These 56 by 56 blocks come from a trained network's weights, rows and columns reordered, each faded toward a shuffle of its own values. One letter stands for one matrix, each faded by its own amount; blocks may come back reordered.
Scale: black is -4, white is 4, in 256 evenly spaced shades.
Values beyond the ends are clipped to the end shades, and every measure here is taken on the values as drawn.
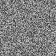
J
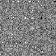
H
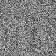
J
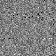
H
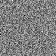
J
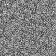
J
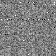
H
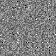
H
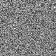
J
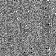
H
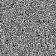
H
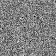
J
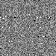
H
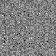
H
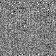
H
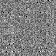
H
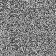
J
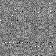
H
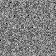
J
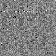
H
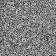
J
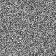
J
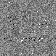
H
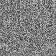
J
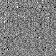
H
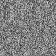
J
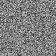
J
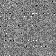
H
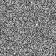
J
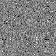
H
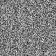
J
